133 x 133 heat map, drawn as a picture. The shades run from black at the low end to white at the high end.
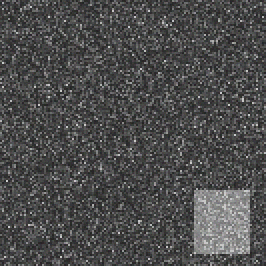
Overall the values sit about 30% of the way up the scale. The bottom right is the ninth with the highest average. The values are skewed, with a long tail toward high values. Neither half mirrors the other. There are no regular stripes. In the bottom right lies a patch that is higher than the rest.
